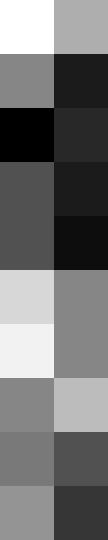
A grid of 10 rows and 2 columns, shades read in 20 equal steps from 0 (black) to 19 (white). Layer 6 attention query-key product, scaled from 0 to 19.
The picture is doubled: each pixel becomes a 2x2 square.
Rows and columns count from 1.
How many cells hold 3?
1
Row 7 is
18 10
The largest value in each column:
19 14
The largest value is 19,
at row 1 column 1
